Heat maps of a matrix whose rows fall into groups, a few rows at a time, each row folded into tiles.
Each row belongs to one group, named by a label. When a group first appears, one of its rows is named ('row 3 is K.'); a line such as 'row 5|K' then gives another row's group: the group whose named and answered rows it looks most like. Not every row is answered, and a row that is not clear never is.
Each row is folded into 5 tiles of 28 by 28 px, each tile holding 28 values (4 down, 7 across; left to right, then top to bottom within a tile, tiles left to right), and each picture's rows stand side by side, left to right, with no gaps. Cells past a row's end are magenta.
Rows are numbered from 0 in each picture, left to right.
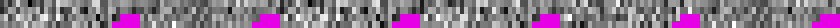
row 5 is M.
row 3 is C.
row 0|C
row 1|M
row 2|C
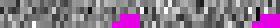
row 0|M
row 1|M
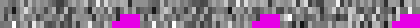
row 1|M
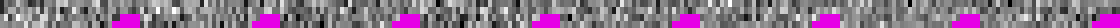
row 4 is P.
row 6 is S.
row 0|C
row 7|C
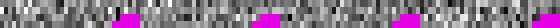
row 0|M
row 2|P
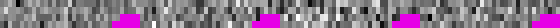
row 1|M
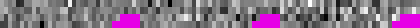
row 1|C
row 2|S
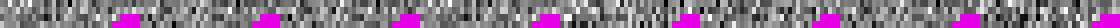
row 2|P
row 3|S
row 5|M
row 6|P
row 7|S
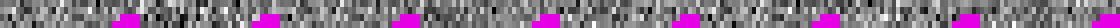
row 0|P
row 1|S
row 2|P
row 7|M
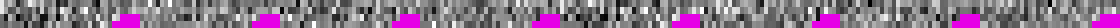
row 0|S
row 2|M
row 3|M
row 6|C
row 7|S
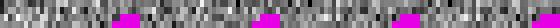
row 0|C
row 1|P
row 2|C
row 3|C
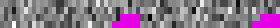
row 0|M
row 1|P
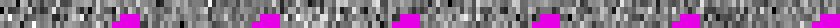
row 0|M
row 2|C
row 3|C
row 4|P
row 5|S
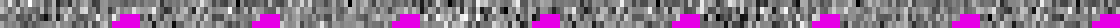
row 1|P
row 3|C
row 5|S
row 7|P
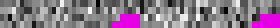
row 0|P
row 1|C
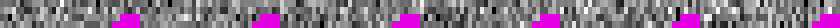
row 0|P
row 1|C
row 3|S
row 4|M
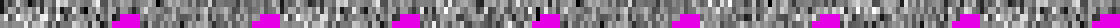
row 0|C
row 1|S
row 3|M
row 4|S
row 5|S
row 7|C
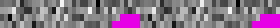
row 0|P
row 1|P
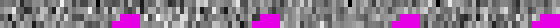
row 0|P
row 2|S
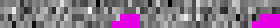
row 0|P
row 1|C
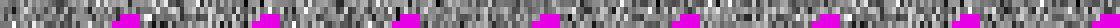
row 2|M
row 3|S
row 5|S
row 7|P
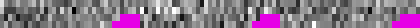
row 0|S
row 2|M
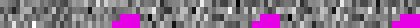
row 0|M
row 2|P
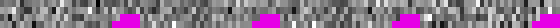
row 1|M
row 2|M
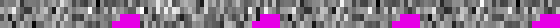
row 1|M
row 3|P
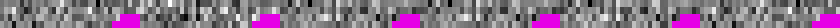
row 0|P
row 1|S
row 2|C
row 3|C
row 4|C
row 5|P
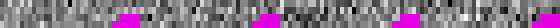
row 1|P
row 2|S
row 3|C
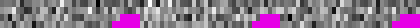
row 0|P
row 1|S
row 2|P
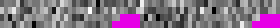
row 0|P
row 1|S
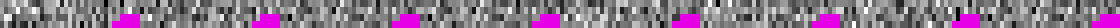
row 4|C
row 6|M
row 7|P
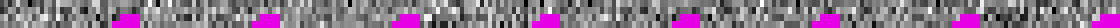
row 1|S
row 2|S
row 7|S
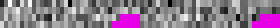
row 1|C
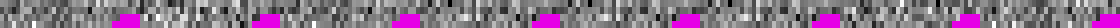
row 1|C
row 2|M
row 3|C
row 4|C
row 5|C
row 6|P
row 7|M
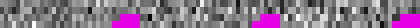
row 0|M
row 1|P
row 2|C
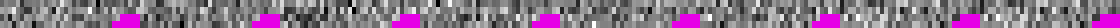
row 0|P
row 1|S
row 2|S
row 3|S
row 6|C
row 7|C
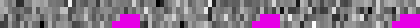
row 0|S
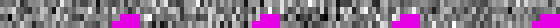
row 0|P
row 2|S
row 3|M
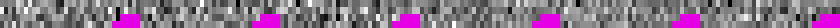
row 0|M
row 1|P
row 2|S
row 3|M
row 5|C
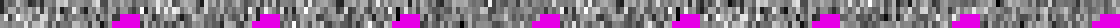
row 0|C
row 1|M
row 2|M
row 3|S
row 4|M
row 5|C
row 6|S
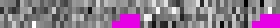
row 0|M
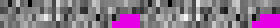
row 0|C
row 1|C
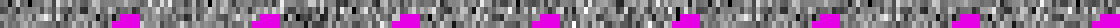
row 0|C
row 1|S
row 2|S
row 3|P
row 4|M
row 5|C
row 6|C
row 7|P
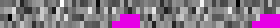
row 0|P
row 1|P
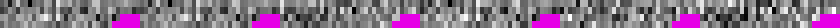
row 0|C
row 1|C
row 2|S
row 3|C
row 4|M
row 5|S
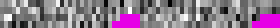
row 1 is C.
